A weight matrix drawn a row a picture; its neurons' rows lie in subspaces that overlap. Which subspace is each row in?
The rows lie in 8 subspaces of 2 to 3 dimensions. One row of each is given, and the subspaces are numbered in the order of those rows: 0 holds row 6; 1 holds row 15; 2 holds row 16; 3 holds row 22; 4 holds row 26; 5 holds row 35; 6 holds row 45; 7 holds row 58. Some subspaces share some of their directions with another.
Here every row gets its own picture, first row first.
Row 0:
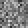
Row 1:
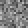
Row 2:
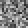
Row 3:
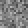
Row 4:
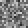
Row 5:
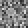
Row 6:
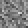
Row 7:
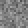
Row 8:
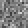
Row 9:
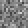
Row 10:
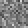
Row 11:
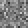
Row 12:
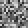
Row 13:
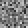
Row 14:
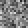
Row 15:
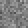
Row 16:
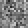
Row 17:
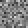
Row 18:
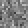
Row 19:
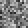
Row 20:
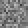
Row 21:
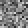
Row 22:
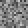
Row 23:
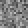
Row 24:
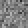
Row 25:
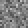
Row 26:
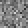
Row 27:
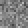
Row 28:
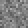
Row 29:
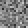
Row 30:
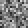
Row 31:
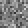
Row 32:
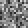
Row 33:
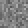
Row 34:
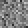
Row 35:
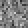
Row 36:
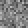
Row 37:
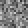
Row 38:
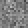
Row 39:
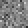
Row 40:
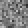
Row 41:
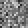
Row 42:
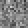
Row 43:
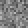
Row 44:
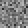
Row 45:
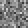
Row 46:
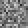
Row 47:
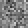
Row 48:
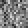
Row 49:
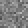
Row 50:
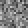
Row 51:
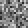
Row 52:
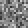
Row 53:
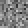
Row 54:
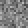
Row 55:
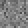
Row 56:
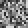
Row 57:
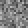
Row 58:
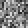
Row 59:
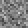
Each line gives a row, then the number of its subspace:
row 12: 7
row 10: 0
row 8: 7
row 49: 2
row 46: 7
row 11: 6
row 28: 4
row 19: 1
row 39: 0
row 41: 7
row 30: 4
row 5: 5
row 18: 5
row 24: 7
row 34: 0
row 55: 6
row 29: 5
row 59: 0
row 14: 1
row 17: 3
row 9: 7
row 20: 7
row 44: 5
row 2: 0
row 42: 2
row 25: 4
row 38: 2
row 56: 6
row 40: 6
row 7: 4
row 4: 3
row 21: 2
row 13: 5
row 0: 7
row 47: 2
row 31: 4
